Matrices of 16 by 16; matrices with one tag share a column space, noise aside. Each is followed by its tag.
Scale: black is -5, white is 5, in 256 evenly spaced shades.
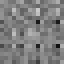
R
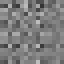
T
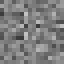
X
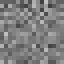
T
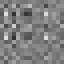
X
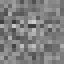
X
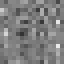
R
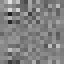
T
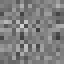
X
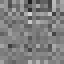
T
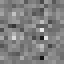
X
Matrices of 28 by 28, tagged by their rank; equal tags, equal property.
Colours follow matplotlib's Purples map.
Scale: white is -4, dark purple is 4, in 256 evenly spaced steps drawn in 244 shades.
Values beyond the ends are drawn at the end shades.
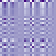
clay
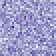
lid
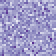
lid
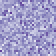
lid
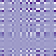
clay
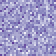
lid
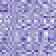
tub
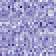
tub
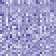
tub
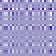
clay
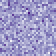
lid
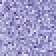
lid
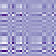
clay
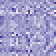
tub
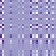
clay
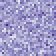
lid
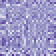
tub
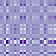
clay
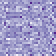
tub
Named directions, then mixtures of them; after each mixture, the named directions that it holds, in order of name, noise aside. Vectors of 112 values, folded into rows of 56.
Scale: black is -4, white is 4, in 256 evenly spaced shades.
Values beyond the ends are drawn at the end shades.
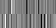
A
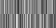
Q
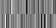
A, Q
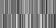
A, Q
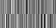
A, Q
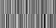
A, Q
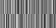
A, Q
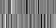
A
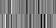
A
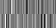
A, Q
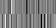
A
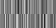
A, Q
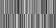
Q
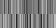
A, Q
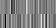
A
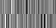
A, Q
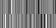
A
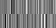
A, Q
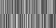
Q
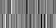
A
